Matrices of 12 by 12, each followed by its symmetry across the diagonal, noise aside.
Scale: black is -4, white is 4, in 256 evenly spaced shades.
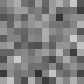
antisymmetric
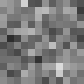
neither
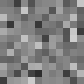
antisymmetric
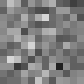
neither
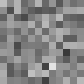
neither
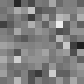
neither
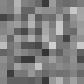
antisymmetric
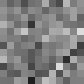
antisymmetric
